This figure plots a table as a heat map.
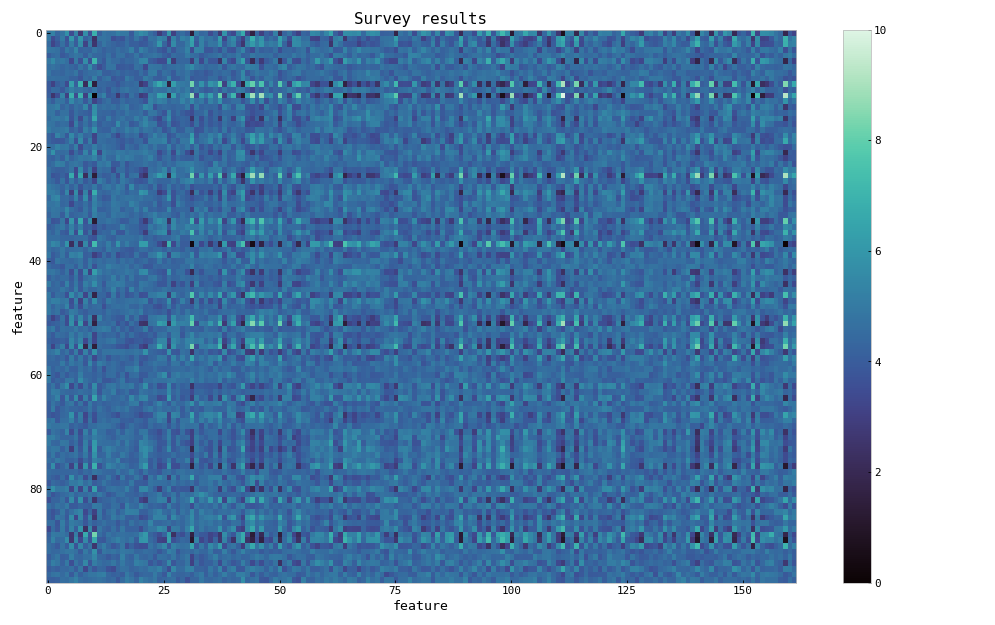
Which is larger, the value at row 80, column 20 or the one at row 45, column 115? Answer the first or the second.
the first
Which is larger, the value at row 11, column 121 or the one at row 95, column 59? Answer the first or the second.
the second
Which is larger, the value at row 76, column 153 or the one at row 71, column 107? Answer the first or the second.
the second
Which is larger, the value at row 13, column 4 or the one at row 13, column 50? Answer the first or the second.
the first
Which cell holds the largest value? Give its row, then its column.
11, 111
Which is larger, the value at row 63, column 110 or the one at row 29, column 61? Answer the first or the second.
the second
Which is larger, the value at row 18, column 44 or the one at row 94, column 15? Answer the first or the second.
the first
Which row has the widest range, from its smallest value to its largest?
11
